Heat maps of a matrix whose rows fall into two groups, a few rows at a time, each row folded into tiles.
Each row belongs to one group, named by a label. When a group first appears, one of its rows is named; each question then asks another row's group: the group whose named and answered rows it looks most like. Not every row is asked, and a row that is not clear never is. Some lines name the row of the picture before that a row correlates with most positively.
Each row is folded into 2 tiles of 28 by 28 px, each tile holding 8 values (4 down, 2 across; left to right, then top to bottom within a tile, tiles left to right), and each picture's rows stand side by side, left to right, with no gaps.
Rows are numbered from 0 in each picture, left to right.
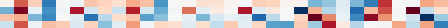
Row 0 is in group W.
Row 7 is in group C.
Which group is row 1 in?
C
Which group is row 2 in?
W
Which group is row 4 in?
C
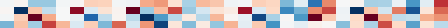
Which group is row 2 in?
C
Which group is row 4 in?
C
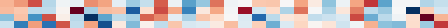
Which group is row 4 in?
C
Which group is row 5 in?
W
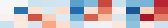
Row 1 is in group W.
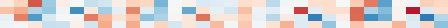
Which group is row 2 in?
W
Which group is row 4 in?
W
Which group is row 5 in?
C
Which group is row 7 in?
C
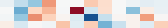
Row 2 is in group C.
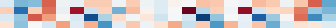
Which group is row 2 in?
W
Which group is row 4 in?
C
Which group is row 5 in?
W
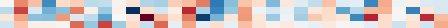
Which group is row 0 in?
W
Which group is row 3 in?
W
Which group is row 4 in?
W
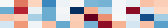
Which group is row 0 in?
W
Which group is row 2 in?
C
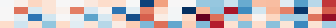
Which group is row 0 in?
C
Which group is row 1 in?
C
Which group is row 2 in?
W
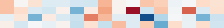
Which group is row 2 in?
C
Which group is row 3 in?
C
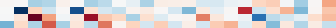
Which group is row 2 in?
W
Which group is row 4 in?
C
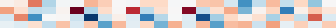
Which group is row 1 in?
C
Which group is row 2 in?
C
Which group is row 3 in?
C
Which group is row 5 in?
W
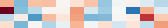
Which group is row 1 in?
W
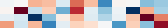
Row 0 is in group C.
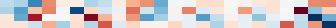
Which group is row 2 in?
W
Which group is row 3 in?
C
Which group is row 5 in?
C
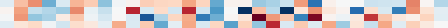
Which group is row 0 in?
W
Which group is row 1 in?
W
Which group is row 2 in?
C
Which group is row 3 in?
W
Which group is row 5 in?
W
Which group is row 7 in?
W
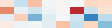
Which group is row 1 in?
C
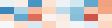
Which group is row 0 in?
W
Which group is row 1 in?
W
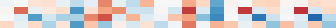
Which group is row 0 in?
C
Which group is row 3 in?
W
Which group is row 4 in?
C
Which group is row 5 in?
C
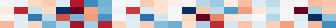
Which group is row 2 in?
C
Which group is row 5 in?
C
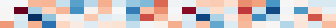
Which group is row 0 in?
C
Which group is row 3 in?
C
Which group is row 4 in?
W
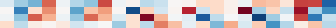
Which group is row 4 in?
C
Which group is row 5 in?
W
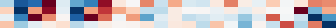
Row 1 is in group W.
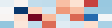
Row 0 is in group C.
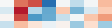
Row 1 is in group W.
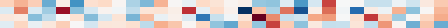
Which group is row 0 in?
W
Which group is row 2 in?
W
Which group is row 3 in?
C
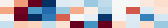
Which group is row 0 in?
W
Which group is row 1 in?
W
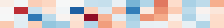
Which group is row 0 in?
C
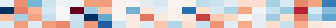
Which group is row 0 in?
W
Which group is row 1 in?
C
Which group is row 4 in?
W
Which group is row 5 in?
W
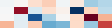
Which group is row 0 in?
C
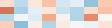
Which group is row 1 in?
W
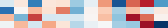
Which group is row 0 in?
W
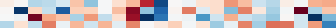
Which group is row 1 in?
W
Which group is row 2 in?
W
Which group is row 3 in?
C
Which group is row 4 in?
W
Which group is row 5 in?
C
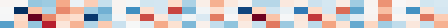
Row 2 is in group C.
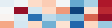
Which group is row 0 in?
C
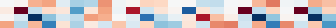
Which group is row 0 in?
C
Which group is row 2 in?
C
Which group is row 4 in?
C
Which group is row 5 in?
C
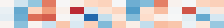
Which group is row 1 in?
C
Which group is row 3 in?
C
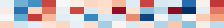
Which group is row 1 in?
C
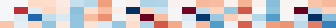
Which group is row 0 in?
C
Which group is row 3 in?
C
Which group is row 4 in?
W
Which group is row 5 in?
C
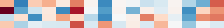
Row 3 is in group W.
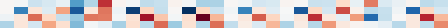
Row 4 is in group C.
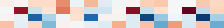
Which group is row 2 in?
C
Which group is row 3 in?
C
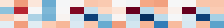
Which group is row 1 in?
C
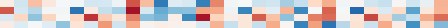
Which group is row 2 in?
W
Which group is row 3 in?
W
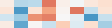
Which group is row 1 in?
C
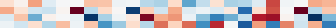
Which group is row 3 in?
W
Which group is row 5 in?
C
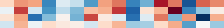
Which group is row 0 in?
W
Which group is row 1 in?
W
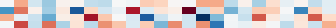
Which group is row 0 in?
W
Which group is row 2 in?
C
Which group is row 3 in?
C
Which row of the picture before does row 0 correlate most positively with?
0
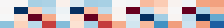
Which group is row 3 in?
C
